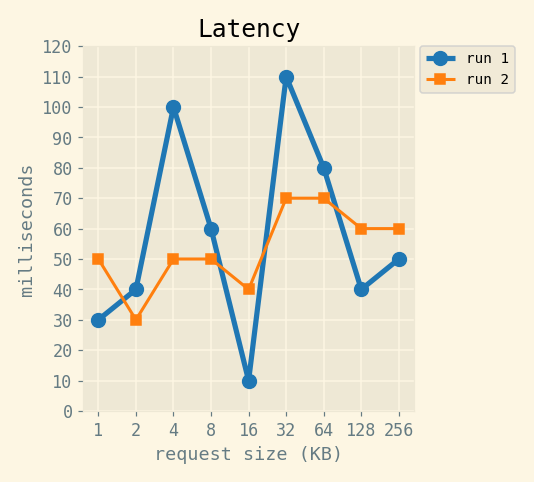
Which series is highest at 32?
run 1
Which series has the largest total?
run 1
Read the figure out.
Title: Latency
x-axis: request size (KB), ticks 1 2 4 8 16 32 64 128 256
y-axis: milliseconds, ticks 0 10 20 30 40 50 60 70 80 90 100 110 120
Legend: run 1, run 2
Values:
run 1: 30 40 100 60 10 110 80 40 50
run 2: 50 30 50 50 40 70 70 60 60
